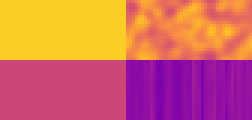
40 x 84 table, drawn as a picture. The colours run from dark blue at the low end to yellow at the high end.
The table splits into 2 rows of 2 panels. Panel 1,1: very high, flat. Panel 1,2: high, blotchy. Panel 2,1: middling, flat. Panel 2,2: low, streaked downward, faint in contrast.
